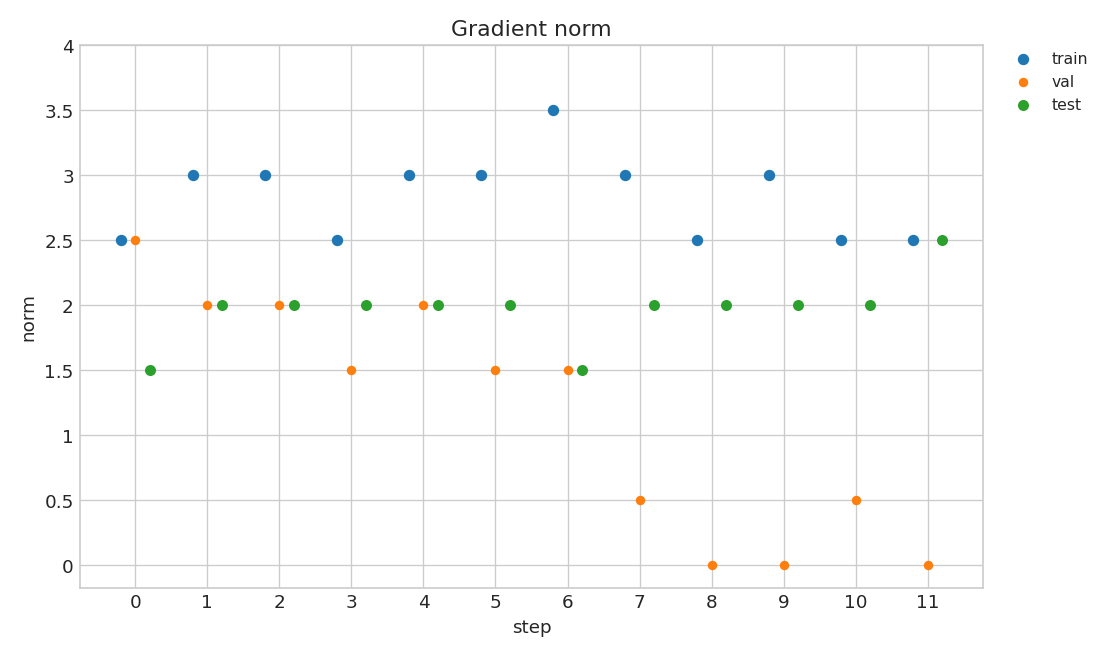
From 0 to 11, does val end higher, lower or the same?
lower
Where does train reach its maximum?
6
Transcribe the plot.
Title: Gradient norm
x-axis: step, ticks 0 1 2 3 4 5 6 7 8 9 10 11
y-axis: norm, ticks 0 0.5 1 1.5 2 2.5 3 3.5 4
Legend: train, val, test
Values:
train: 2.5 3 3 2.5 3 3 3.5 3 2.5 3 2.5 2.5
val: 2.5 2 2 1.5 2 1.5 1.5 0.5 0 0 0.5 0
test: 1.5 2 2 2 2 2 1.5 2 2 2 2 2.5
